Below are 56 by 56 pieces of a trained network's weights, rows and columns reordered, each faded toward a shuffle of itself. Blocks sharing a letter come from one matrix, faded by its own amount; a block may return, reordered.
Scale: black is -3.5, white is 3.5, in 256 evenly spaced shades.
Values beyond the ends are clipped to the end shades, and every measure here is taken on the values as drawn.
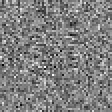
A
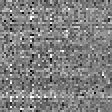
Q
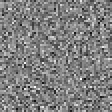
A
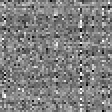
Q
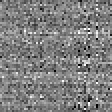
Q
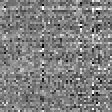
Q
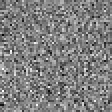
A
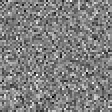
A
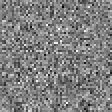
A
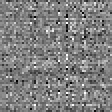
Q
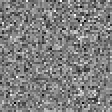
A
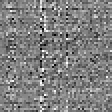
Q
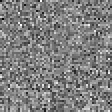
A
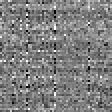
Q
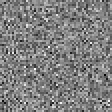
A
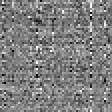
Q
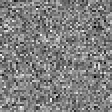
A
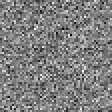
A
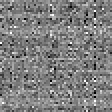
Q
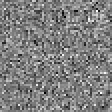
A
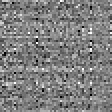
Q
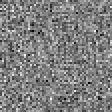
A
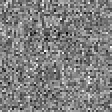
A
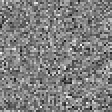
A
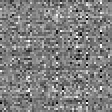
Q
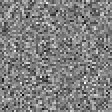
A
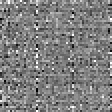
Q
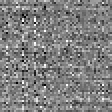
Q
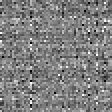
Q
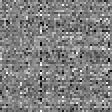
Q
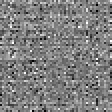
Q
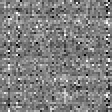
Q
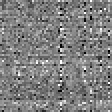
Q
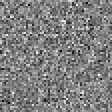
A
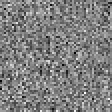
A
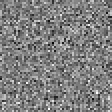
A
